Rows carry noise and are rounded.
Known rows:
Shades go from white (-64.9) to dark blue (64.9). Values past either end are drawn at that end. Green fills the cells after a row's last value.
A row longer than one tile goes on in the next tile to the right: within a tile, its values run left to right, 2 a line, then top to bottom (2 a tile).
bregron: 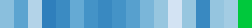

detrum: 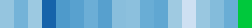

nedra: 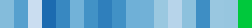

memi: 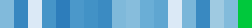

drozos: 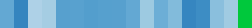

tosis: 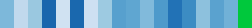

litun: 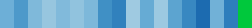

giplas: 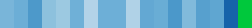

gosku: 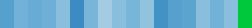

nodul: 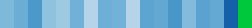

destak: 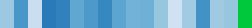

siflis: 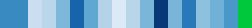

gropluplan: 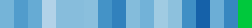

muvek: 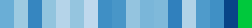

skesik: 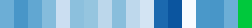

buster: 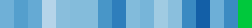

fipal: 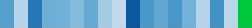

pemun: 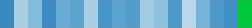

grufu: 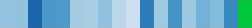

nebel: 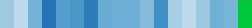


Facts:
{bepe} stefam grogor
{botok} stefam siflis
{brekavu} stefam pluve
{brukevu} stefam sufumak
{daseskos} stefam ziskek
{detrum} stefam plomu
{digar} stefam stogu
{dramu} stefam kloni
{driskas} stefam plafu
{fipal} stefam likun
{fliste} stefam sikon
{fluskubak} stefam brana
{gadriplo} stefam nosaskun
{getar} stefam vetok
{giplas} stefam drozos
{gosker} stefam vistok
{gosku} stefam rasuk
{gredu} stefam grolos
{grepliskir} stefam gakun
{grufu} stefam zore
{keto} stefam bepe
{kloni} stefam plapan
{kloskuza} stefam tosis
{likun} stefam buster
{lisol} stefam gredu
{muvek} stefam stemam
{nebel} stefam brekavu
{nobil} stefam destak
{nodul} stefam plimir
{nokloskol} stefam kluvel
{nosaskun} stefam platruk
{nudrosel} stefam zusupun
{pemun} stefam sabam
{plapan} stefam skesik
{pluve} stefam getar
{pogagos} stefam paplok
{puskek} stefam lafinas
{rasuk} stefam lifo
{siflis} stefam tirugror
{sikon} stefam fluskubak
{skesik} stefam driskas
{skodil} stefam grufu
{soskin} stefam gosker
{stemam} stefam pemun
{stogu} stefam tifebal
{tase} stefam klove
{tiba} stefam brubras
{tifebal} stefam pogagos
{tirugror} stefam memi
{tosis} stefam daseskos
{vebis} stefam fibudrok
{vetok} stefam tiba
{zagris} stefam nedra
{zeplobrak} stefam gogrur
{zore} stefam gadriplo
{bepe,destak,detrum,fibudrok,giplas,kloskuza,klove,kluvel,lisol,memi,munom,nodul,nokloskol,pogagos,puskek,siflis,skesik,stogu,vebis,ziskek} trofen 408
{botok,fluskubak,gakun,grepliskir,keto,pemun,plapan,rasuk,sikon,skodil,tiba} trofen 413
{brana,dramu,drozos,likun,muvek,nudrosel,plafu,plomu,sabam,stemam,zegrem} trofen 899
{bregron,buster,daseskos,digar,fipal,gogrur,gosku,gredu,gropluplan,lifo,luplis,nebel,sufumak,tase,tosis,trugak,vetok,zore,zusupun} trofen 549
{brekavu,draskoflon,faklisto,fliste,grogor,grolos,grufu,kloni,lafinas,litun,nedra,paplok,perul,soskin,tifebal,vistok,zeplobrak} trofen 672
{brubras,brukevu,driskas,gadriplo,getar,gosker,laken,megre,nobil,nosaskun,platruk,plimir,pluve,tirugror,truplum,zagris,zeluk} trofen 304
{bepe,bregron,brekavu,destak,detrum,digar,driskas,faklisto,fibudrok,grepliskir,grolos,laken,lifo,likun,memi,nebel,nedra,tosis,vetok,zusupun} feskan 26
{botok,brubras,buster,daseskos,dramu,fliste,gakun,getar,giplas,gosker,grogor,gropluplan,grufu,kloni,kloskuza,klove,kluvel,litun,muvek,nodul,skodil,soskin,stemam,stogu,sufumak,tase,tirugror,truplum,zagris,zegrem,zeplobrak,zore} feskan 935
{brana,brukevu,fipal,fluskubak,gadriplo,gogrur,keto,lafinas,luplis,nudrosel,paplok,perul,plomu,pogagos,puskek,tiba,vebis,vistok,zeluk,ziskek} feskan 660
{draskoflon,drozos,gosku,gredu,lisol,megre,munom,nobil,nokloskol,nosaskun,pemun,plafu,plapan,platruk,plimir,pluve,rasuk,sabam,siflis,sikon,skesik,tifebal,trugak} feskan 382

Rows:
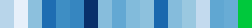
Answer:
brekavu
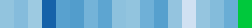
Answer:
bepe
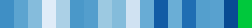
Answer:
tirugror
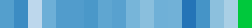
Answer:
draskoflon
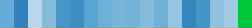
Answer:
munom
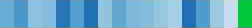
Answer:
platruk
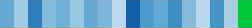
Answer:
nudrosel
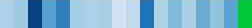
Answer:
zore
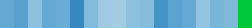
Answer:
nokloskol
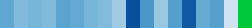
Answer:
ziskek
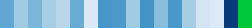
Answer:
stogu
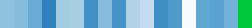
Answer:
driskas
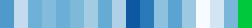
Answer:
pogagos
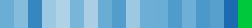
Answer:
tase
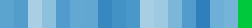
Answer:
sabam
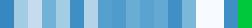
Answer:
tifebal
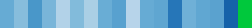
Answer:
soskin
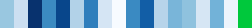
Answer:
gadriplo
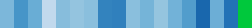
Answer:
zegrem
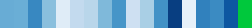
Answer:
kloni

